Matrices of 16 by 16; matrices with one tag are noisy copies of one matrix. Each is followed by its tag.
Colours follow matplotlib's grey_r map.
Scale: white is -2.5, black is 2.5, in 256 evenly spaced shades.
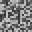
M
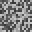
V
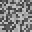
V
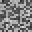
M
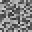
M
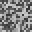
V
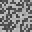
V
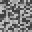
M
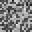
V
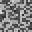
M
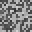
V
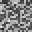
M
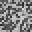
V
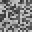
M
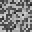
V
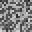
V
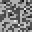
M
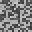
M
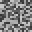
M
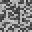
M
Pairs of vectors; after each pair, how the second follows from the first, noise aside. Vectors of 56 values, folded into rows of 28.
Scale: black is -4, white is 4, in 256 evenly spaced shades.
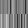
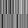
reversed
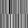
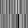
reversed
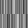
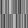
reversed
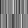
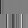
partly zeroed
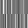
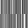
reversed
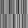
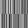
reversed
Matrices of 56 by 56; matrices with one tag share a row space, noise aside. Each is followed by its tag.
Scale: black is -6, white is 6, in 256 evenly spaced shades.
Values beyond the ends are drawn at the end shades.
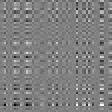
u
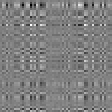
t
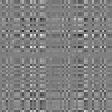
t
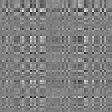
t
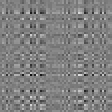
t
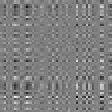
u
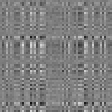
t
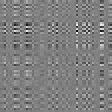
u
